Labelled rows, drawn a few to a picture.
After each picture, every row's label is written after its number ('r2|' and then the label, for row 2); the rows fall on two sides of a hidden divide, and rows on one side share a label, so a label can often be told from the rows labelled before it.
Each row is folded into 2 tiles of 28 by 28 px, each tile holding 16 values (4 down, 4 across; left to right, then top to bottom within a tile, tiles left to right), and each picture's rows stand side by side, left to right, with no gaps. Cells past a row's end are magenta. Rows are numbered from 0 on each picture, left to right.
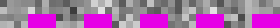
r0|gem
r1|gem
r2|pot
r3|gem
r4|gem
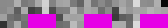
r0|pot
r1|gem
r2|gem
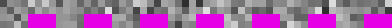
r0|gem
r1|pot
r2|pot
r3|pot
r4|pot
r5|pot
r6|pot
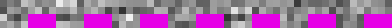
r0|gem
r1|gem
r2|pot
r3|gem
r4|gem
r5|pot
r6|gem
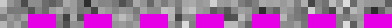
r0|pot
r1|pot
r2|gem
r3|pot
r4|pot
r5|pot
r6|pot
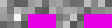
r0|pot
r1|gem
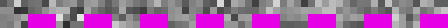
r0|pot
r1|pot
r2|pot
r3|pot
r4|pot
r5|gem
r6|pot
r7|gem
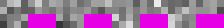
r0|pot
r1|pot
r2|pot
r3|gem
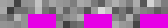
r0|pot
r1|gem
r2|pot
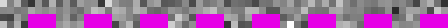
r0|pot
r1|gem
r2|pot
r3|gem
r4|pot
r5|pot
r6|pot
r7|gem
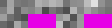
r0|pot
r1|gem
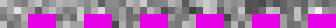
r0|gem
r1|gem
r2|gem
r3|gem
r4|gem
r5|gem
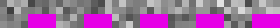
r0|pot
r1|pot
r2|pot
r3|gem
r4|gem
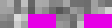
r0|pot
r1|gem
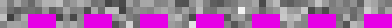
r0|pot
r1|gem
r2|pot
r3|gem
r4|gem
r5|pot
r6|gem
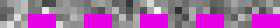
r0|gem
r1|pot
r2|gem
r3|pot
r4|pot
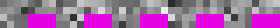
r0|pot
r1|gem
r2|gem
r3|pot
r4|pot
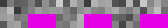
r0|pot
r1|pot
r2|gem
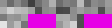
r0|pot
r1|pot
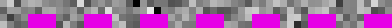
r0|gem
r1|pot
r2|pot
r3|pot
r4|gem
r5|gem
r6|pot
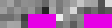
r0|pot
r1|pot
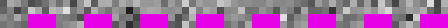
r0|pot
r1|gem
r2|pot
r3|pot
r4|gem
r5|pot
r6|gem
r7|pot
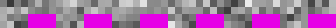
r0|pot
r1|gem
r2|gem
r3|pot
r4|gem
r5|pot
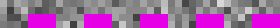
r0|pot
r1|gem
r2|pot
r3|pot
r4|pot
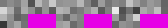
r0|pot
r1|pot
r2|pot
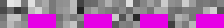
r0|gem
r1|pot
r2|pot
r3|gem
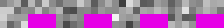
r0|gem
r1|pot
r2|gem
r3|gem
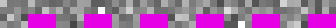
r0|gem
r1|gem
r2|gem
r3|gem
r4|pot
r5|pot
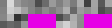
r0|gem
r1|pot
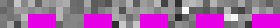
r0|gem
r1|pot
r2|gem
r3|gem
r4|pot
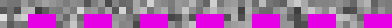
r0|pot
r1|pot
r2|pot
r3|gem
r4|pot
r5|pot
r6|pot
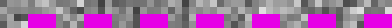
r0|gem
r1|pot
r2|pot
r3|gem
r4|gem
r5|pot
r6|gem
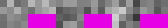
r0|gem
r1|pot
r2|pot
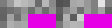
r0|gem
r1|gem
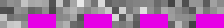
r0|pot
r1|gem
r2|pot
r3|pot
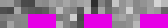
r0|pot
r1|pot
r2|gem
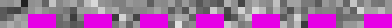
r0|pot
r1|gem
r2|gem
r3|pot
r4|gem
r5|pot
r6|gem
